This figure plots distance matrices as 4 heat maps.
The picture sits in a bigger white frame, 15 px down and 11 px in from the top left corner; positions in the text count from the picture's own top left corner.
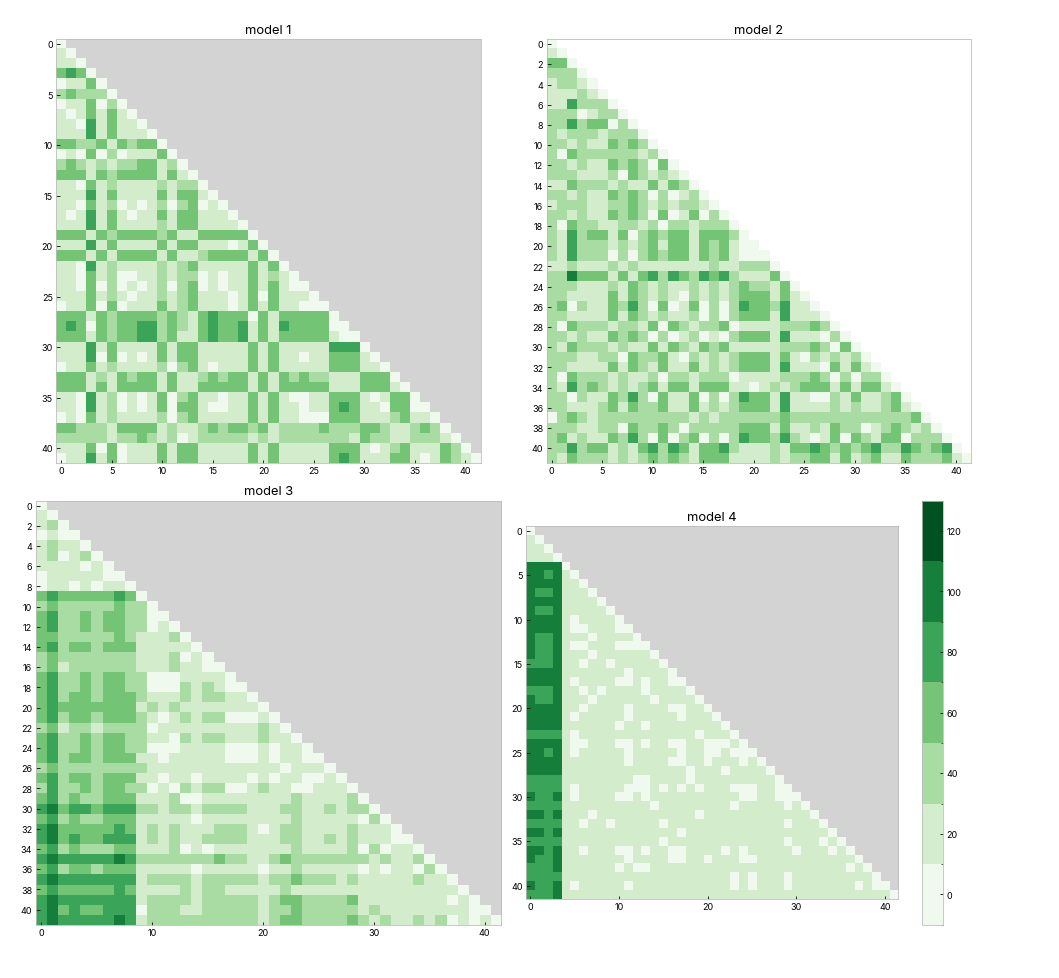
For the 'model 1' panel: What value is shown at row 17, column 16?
20
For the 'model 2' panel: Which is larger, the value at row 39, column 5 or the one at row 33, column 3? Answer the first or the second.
the second
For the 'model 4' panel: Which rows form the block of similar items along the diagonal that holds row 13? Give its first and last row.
4 to 41
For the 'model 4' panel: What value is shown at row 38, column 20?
20
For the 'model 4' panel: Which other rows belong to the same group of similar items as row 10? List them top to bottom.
4, 5, 6, 7, 8, 9, 11, 12, 13, 14, 15, 16, 17, 18, 19, 20, 21, 22, 23, 24, 25, 26, 27, 28, 29, 30, 31, 32, 33, 34, 35, 36, 37, 38, 39, 40, 41
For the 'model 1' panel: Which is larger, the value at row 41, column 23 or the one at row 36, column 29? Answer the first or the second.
the second
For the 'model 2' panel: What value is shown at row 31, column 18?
40
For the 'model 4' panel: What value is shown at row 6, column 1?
100
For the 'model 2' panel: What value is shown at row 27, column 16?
40
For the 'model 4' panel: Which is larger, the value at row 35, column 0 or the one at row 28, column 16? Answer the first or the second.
the first
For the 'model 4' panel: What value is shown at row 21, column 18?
20
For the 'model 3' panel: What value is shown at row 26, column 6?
40
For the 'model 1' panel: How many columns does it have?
42
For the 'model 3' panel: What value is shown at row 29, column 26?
20
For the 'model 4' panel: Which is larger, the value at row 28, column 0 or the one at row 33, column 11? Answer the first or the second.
the first
